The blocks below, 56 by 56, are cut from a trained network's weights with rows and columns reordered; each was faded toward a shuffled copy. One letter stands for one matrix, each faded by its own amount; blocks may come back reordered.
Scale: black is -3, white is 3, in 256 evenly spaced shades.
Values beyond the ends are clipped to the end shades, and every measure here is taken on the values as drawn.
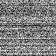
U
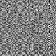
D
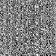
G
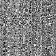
G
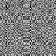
D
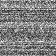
U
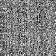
G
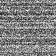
U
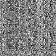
G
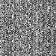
G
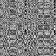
D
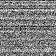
U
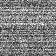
U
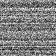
U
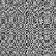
D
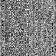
G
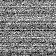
U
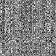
G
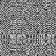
D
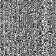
G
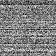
U
